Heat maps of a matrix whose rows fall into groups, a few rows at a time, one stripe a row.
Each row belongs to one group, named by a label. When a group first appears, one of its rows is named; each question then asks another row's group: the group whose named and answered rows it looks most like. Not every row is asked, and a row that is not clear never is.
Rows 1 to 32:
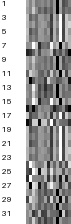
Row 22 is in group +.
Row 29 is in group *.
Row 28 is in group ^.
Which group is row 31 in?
*
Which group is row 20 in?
+
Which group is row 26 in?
*
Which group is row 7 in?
*
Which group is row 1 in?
^
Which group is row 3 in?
+
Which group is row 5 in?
+
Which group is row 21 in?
+
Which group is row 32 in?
^
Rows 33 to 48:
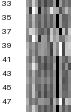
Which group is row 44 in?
^
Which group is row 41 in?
^
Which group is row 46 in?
^
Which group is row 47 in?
+
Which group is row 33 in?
^
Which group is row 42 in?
^
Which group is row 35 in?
^
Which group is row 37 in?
*
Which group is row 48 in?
^
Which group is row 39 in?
+
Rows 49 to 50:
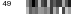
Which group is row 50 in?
+
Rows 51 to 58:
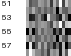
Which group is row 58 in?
*
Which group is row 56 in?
^
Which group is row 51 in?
+
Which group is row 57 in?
*
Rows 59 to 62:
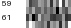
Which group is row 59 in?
+
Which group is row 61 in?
*
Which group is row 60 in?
^
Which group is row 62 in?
*
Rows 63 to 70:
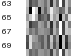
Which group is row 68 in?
*
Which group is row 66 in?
+
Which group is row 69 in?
*
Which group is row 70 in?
+
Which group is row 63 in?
+
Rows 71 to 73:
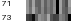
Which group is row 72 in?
^
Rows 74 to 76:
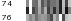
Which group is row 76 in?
+
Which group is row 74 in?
*
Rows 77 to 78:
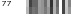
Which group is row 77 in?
+
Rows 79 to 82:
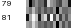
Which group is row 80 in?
^
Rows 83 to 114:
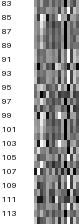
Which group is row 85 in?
*
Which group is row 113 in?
^
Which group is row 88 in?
^
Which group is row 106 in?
^
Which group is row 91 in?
+
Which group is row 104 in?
*
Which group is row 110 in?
*
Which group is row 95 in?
*
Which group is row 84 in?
+
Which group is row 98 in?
*
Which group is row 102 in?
^
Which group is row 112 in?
+
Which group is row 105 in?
+
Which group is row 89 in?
^
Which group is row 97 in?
^
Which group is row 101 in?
^
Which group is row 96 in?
*
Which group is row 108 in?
+
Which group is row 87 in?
^
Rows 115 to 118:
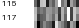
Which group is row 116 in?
+
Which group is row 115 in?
*
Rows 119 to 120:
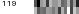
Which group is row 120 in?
+
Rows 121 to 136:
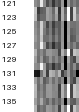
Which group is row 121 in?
^
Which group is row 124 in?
^
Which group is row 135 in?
^
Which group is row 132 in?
^
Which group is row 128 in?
+
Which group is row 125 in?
^
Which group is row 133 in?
+
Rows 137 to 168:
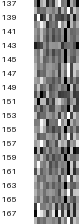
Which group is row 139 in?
*
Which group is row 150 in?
*
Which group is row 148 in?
^
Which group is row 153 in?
+
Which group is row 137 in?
*
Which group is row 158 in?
*
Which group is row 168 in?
+
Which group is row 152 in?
*
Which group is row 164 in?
+
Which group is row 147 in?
+
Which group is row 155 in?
^
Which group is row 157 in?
*
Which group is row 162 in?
+
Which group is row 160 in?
*
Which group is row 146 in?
+
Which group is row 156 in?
+
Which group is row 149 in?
*
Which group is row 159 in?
^
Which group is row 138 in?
+
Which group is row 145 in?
^
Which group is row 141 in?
^
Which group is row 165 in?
^
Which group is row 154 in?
*
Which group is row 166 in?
*
